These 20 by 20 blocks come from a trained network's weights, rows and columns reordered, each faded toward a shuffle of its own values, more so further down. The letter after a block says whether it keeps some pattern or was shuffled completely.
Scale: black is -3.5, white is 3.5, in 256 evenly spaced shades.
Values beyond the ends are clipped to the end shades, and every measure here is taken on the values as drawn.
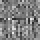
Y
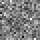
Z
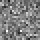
Z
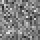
Z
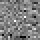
Y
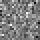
Z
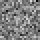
Z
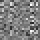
Y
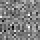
Y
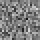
Y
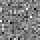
Z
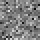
Z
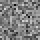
Z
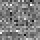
Y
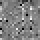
Y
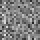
Y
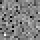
Z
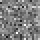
Y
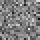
Y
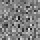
Y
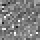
Z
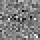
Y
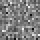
Z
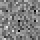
Z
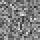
Z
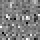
Y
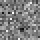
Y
